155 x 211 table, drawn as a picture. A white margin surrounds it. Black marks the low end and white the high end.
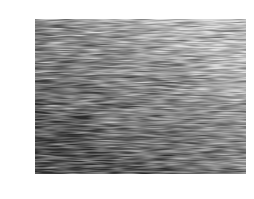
Slope: up to the top right. Grain: streaks across. Ninth with the highest average: top right. Histogram: bell-shaped. Mirror symmetry: none. Average level on the scale: 50%. Ninth with the lowest average: bottom left.
